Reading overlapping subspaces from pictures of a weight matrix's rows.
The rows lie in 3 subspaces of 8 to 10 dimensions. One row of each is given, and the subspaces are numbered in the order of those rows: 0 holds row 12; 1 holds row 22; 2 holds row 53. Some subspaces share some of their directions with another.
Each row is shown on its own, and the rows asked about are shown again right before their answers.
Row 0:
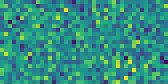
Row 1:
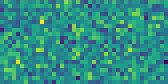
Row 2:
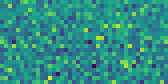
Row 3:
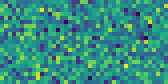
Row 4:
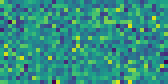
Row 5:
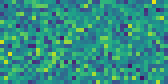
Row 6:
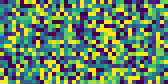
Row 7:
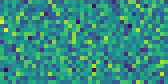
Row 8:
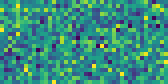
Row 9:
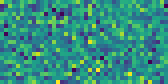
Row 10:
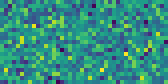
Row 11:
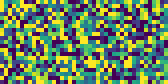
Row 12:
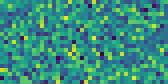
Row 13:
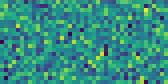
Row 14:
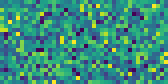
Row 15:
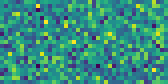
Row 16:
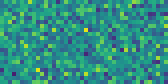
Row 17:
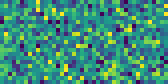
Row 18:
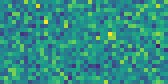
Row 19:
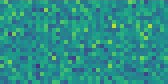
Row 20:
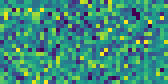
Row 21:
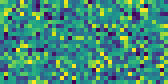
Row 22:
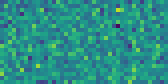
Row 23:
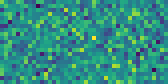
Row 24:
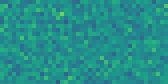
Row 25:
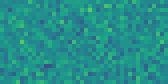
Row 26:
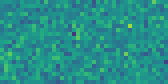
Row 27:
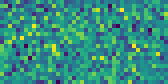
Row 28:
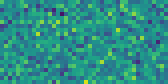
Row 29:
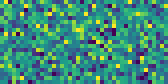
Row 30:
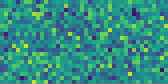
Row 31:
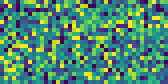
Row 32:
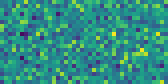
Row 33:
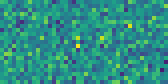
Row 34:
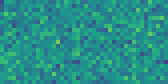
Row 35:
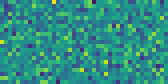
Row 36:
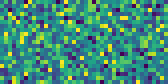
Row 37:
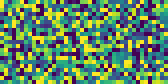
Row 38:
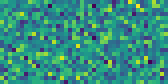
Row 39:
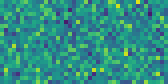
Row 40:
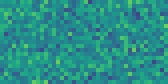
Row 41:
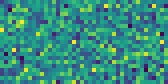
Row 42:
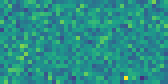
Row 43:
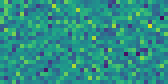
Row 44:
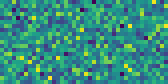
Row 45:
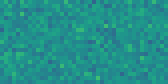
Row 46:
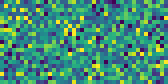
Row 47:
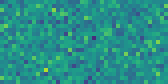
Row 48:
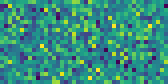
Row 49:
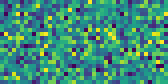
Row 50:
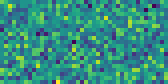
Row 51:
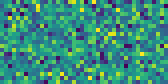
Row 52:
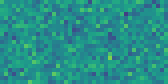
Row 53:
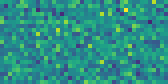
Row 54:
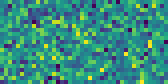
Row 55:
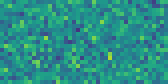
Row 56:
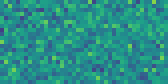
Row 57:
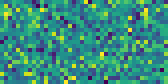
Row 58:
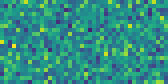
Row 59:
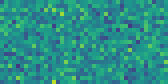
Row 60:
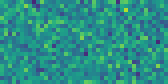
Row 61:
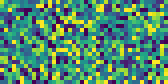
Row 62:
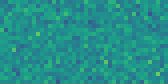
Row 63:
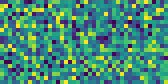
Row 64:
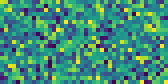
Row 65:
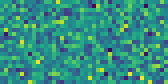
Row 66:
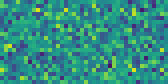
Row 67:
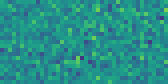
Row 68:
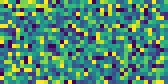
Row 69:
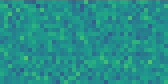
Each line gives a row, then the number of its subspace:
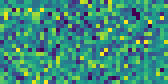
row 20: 1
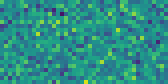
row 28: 2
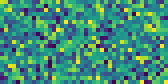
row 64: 0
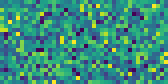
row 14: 1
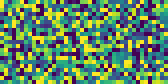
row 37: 1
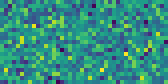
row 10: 1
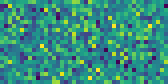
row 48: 2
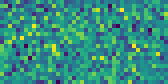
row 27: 1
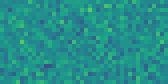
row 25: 0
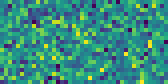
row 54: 1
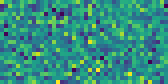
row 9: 2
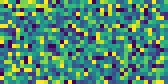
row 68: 1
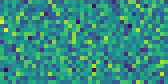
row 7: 0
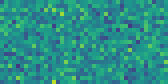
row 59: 2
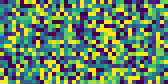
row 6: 1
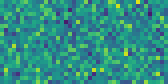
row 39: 0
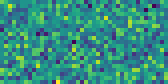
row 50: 0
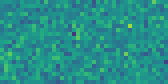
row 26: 1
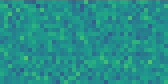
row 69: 2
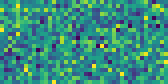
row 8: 1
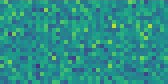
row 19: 2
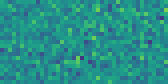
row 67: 1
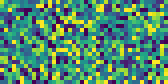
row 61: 0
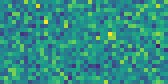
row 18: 0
